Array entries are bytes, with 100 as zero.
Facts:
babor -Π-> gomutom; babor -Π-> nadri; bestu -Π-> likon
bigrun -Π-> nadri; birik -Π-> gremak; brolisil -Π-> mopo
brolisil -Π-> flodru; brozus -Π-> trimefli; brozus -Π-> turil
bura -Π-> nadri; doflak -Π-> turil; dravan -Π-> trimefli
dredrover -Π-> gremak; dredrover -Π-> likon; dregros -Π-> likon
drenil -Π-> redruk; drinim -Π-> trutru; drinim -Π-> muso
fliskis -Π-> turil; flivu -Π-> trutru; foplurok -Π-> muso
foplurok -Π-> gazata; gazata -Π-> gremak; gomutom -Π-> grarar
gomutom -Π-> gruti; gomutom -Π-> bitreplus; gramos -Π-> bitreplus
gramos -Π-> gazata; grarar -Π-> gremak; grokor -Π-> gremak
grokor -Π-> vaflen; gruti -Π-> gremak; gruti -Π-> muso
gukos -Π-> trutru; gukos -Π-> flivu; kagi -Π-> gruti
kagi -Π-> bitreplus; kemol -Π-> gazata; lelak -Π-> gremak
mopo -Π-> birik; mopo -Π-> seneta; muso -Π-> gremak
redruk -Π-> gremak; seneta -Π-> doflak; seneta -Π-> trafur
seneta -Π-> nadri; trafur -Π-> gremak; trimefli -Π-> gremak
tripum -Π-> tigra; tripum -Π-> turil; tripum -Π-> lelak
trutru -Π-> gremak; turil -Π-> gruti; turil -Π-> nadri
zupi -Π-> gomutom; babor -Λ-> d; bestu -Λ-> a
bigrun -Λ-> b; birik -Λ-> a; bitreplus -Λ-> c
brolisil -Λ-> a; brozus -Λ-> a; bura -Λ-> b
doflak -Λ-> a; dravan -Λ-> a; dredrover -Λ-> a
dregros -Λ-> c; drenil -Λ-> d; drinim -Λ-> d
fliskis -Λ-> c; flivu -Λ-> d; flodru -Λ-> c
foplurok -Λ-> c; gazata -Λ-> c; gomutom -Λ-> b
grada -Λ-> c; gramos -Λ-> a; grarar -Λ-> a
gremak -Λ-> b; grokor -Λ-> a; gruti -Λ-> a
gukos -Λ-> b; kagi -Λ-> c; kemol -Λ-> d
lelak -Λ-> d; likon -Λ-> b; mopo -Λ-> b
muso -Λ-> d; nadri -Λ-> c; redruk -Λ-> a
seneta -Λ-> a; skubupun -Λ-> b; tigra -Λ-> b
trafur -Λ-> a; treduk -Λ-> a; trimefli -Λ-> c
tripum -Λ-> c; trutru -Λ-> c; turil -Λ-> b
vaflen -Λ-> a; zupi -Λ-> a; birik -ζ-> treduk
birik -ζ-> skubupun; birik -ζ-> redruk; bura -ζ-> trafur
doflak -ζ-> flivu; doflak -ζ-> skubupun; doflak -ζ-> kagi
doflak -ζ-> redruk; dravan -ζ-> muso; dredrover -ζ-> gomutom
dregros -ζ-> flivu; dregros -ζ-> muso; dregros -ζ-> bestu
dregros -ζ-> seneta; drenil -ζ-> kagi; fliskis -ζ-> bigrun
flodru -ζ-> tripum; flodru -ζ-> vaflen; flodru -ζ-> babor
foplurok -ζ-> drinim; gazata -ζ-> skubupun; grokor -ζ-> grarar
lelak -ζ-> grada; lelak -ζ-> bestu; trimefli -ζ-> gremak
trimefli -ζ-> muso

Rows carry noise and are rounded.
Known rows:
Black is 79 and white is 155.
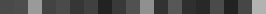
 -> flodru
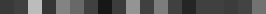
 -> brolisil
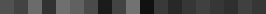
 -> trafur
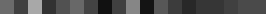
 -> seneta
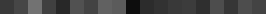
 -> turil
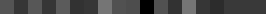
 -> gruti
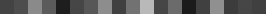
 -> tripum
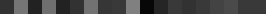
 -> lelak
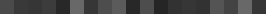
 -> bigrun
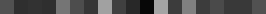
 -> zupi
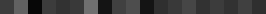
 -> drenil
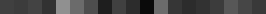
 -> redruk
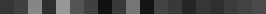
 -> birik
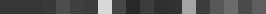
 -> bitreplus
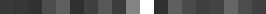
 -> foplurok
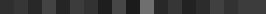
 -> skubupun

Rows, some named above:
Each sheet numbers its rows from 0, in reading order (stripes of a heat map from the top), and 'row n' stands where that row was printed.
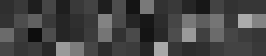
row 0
skubupun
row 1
nadri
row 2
babor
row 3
grokor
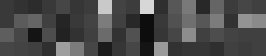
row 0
kagi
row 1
nadri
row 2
babor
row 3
grokor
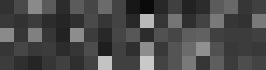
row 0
tigra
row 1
grada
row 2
brozus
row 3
trimefli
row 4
kagi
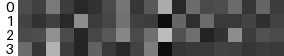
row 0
fliskis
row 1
grarar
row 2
tripum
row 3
doflak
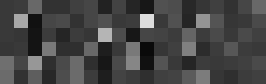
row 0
treduk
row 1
dregros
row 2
gomutom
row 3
muso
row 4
seneta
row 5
dravan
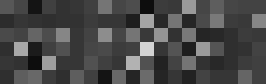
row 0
babor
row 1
grada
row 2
gramos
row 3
dregros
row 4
kemol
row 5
mopo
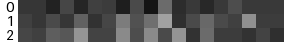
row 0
skubupun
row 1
gazata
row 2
gramos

